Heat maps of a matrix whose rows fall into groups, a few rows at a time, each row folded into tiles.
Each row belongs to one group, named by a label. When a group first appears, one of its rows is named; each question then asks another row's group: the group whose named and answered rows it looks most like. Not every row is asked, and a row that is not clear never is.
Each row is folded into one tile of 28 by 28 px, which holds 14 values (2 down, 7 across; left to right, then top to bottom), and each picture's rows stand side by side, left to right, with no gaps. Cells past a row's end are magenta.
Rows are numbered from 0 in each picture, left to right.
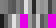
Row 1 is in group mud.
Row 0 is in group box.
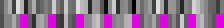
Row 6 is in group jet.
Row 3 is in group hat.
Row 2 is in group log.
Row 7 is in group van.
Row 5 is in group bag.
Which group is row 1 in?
box
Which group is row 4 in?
hat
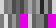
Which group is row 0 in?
van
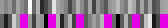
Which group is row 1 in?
jet
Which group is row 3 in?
box
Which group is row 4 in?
bag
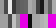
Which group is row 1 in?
box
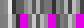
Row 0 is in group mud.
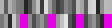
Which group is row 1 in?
bag
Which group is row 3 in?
log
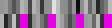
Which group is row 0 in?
jet
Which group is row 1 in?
log
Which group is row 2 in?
van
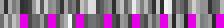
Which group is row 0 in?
hat
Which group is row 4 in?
log
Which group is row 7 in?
jet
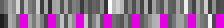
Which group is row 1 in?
mud
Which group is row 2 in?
hat
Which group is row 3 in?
jet
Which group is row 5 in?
box
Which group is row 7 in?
hat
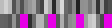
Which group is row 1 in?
bag
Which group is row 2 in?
van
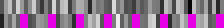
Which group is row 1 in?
box
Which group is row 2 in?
log
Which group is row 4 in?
van
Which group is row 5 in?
mud
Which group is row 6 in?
hat
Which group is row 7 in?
mud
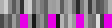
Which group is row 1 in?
jet
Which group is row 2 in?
hat
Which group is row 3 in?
jet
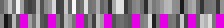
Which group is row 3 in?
hat
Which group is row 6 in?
jet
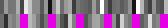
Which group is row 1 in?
van
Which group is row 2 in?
hat
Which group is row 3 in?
bag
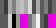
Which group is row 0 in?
log
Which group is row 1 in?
mud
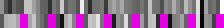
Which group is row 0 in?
box
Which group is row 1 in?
van
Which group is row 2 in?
box
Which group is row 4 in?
hat
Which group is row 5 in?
mud
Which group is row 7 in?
jet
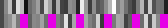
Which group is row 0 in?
bag
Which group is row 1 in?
bag
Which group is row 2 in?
box
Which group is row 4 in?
van
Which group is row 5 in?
hat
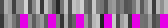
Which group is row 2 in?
log
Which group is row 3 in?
mud
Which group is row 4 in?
jet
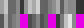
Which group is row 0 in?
van
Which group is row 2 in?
hat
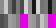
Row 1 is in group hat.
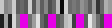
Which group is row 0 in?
hat
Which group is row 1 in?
mud
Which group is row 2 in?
mud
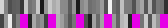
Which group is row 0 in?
box
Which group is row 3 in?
box
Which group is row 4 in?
mud
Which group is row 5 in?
hat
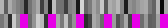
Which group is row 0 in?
hat
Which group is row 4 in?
jet
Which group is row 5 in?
van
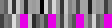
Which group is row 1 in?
jet
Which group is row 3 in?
mud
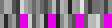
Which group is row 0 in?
jet
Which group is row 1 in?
jet
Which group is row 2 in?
log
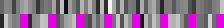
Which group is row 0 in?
log
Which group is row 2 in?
box
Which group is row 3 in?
box
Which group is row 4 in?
hat
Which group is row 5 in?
hat
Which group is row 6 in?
mud
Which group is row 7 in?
jet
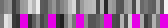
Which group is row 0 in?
log
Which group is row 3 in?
van
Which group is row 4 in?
box
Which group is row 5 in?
jet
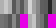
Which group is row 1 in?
van
